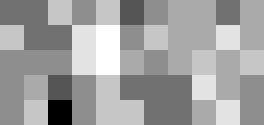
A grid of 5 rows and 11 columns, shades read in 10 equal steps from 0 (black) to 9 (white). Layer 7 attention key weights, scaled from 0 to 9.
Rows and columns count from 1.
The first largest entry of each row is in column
3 5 5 9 10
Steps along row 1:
same up down up down up up same down up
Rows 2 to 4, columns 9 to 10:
6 8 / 7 6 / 8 6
